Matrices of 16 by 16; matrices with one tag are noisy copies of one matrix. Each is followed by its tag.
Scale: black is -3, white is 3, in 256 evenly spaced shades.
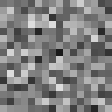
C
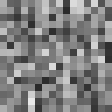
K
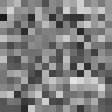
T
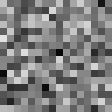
C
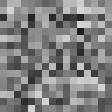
T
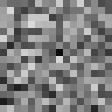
C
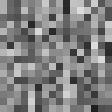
K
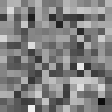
T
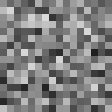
C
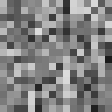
K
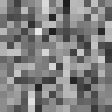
K
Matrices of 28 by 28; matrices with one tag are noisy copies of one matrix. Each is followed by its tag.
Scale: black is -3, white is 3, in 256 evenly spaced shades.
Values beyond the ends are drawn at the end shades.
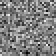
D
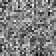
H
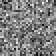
H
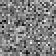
D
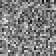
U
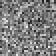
U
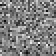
D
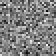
D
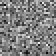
D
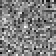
U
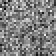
H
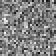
U
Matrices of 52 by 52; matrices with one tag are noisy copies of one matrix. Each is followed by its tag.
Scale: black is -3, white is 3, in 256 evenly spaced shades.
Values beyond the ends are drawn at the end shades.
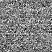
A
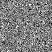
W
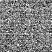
A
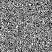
W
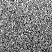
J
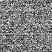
A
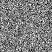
W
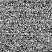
A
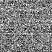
A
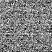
A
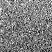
J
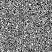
W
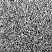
J
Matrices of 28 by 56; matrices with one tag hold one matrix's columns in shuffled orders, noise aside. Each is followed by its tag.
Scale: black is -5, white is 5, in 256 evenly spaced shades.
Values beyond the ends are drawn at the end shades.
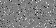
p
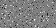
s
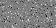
s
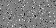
s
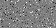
p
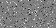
p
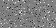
p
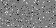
p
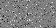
s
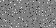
p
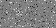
p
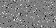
s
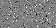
s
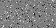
s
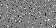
s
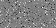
p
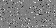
p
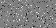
s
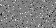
s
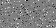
p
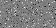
p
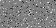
p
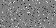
p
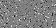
s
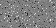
s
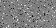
s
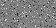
s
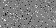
s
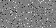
p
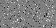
s
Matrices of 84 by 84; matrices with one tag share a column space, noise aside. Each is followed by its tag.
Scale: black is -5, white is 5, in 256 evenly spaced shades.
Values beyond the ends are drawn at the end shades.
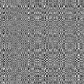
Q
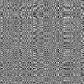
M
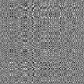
M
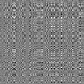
M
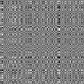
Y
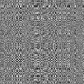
Q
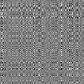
M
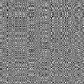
M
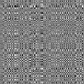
Q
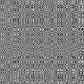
Y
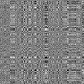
Y
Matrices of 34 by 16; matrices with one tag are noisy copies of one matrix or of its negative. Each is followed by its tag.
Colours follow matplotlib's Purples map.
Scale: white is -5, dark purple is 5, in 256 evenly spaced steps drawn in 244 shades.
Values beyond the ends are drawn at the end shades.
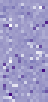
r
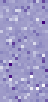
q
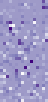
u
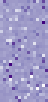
q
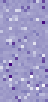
q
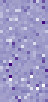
q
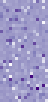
q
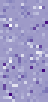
r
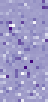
u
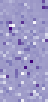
u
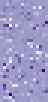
r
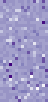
q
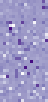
u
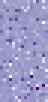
q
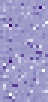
r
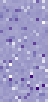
q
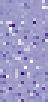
u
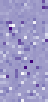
u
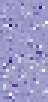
r
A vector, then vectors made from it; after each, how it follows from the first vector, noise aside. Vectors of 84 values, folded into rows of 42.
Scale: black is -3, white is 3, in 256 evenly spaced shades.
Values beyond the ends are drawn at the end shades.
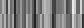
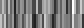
copied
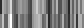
reversed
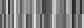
negated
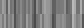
shrunk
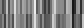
negated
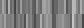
shrunk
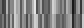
negated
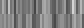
shrunk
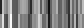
reversed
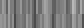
shrunk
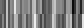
negated
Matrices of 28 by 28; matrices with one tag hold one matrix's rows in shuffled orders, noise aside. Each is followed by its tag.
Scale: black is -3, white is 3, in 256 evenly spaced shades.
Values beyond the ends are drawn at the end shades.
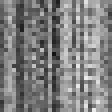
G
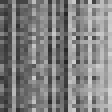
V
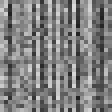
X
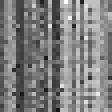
G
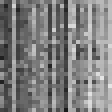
V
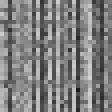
X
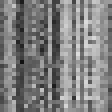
G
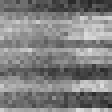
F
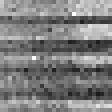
F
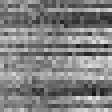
F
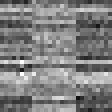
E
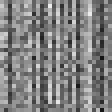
X
